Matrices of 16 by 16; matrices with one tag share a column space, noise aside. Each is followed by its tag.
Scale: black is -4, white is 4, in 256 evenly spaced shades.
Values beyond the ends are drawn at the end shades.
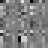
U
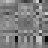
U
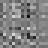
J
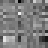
U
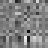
U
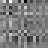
U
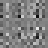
J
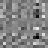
J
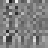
U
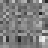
U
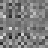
J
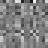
U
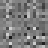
J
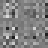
J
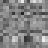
U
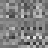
J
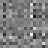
J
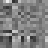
U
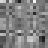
U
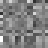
U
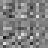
J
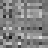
J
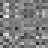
J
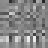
U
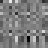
U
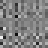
J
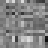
U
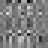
U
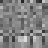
U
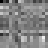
U
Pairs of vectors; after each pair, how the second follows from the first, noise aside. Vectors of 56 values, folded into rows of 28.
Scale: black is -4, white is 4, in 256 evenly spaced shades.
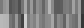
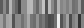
shuffled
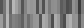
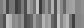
shuffled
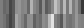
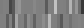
partly zeroed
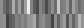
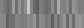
shrunk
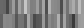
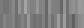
shrunk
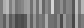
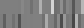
partly zeroed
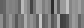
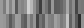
shuffled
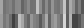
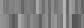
shrunk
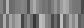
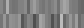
shrunk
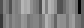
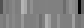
partly zeroed
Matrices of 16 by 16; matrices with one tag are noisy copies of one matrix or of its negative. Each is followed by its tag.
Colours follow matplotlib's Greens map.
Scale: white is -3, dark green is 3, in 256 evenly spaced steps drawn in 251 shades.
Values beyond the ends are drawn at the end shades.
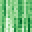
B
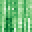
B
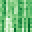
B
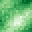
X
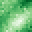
X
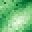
X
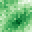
X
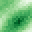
X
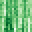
B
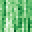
B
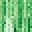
B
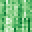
B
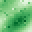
X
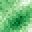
X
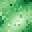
X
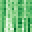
B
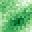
X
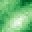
X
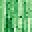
B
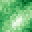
X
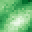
X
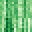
B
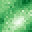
X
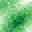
X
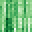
B
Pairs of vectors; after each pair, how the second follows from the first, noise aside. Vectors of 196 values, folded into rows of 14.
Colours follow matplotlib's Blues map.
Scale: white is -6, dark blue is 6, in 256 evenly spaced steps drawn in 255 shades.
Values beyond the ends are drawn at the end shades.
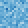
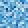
scaled up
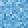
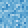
shuffled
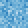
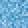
shuffled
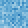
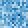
scaled up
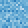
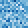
scaled up
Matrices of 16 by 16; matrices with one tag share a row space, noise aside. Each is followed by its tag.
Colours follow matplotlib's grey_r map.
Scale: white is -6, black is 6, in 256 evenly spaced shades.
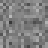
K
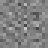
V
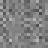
K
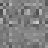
K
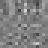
V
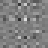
V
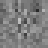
V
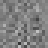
V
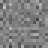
K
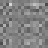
K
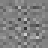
V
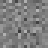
V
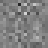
V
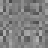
K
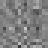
V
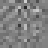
V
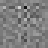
V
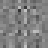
V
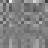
K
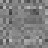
K
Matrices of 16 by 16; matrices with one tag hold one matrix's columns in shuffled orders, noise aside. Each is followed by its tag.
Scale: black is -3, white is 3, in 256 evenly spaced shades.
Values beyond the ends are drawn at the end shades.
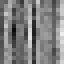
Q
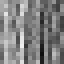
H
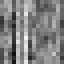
H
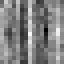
Q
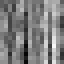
H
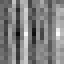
Q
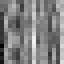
H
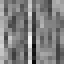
H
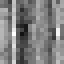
Q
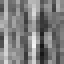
H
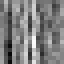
H
